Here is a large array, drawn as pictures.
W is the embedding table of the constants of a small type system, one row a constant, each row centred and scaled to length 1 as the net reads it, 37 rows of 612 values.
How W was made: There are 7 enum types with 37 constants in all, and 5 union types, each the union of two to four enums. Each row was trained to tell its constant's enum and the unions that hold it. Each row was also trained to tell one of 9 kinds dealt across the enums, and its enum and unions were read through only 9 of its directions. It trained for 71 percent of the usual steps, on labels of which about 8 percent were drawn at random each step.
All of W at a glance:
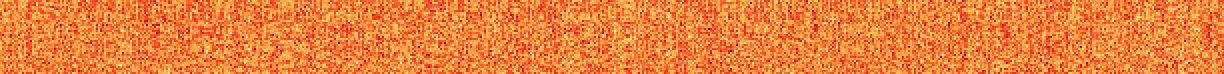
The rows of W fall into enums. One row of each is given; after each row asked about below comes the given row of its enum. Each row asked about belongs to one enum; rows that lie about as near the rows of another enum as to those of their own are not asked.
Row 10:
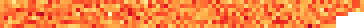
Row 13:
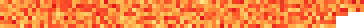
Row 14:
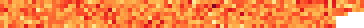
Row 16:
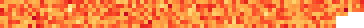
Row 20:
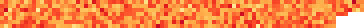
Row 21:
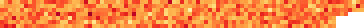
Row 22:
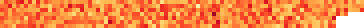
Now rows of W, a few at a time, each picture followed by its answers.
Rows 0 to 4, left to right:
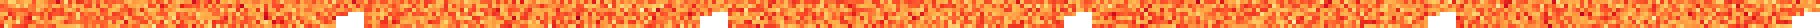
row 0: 10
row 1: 21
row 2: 20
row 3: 10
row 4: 21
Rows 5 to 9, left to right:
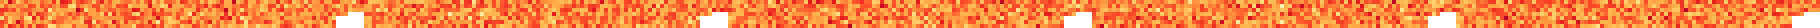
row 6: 16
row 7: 13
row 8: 22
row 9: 13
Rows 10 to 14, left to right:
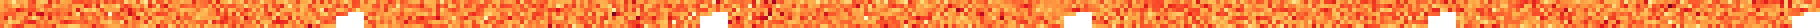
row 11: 16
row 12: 14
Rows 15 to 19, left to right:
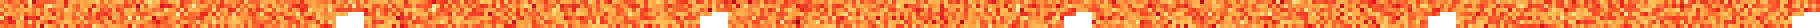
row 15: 14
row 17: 13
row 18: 13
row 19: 16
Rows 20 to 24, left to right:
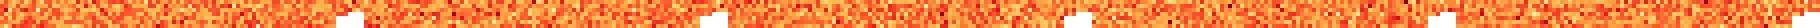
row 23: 14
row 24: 22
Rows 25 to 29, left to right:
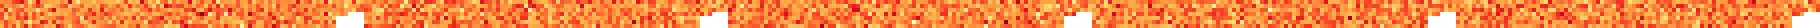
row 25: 14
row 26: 21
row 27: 20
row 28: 10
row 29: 14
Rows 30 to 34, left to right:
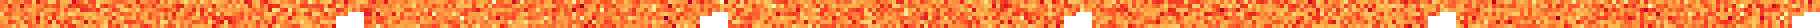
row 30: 16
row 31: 22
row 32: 10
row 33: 10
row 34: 16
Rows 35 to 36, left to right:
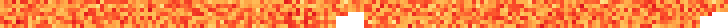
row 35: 20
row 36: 21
